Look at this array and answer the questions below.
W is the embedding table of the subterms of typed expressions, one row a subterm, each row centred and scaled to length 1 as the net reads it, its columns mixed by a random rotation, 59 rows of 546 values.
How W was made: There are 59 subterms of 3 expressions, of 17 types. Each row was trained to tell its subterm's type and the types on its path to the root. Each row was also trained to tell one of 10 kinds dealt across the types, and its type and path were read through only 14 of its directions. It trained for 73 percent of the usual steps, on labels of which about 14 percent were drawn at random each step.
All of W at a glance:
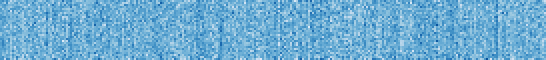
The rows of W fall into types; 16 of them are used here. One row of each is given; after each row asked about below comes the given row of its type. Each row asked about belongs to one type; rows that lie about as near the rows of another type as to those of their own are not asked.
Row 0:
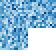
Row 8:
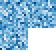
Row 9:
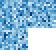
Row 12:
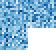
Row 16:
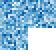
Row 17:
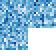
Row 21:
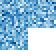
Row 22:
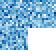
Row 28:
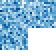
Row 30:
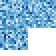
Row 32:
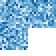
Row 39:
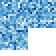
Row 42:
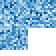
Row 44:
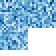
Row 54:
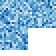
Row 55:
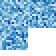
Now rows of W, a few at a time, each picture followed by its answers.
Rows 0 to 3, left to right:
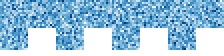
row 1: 0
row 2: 8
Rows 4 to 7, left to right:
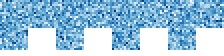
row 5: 32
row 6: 21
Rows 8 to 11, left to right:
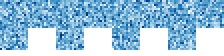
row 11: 17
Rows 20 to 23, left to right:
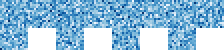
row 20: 8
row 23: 44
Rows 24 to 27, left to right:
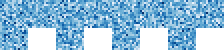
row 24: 9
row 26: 28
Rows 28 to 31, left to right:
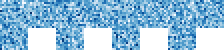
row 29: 16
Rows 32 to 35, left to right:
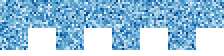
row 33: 9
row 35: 21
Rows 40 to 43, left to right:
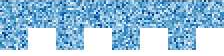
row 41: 16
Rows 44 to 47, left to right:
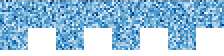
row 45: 42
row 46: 28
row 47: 17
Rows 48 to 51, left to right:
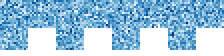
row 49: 0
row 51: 9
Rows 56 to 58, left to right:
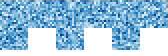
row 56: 55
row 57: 16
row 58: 0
